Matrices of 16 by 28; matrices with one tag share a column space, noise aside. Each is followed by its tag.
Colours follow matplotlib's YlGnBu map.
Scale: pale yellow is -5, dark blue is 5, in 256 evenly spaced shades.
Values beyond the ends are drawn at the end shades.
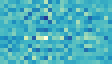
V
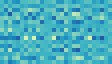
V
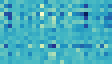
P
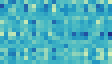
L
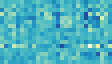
P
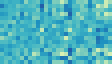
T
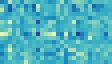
L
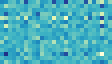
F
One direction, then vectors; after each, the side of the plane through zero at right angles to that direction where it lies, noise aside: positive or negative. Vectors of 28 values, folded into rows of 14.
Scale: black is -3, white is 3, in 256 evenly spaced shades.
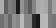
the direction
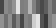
negative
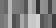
negative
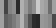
positive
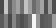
negative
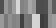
negative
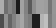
positive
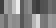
negative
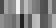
negative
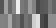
negative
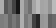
positive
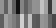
positive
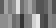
negative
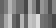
negative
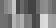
positive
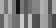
positive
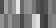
negative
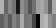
positive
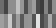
negative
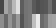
negative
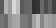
negative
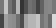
negative
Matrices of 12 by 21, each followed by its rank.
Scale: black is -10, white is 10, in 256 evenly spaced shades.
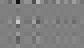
one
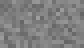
full rank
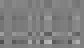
one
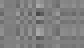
one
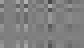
one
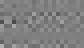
two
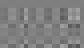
one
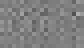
two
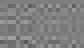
two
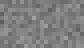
full rank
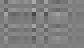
one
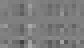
two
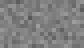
full rank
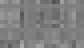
two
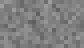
full rank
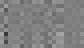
two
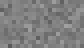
full rank
